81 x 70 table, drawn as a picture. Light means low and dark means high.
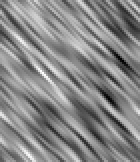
Average level on the scale: 50%. Mirror symmetry: none. Histogram: bell-shaped. Lone odd cells: none. Grain: diagonal, down to the right.
